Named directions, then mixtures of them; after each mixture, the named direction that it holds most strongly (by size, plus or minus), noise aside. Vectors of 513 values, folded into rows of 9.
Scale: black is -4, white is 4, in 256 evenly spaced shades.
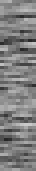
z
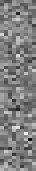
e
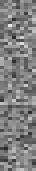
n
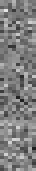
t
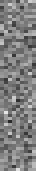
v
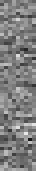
e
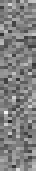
v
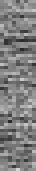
z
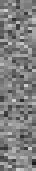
n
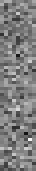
e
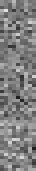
t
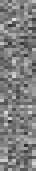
n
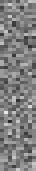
v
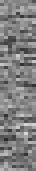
z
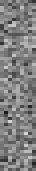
v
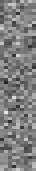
v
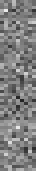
t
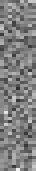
v
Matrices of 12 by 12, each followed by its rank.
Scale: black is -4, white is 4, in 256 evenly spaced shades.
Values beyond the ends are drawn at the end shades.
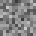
full rank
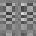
one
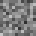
full rank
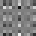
one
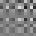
one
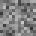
full rank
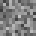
full rank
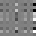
one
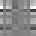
one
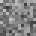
full rank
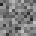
full rank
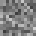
full rank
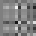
one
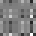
one
